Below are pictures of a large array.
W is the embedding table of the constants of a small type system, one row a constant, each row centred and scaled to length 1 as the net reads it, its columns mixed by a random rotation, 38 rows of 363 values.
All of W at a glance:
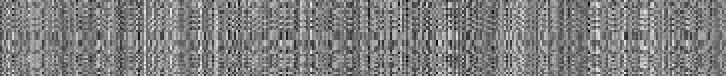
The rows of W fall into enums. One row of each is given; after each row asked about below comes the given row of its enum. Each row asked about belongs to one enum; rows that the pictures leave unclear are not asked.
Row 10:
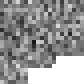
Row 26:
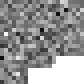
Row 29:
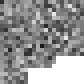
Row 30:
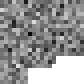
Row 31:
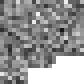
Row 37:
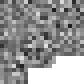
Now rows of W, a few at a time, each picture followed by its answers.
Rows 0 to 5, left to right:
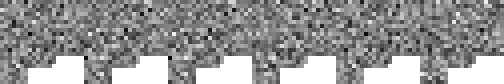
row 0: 30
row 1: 26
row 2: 26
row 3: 37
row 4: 30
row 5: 31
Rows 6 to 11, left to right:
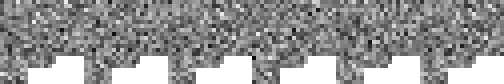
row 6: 31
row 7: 30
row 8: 29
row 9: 26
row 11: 29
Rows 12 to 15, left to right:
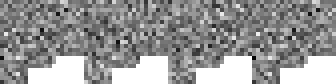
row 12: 26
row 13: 10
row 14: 29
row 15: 26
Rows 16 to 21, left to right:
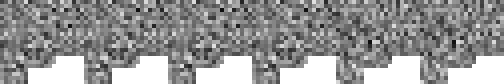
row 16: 37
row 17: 37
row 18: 37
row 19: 37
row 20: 10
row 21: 10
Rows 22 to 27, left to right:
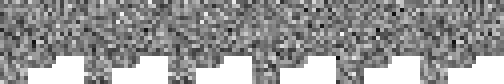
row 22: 10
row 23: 31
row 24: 31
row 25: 37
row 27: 10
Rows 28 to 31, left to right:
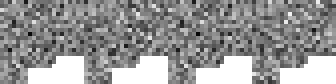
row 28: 30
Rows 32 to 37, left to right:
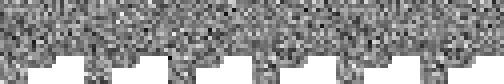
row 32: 10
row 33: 31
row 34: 26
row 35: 37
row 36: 10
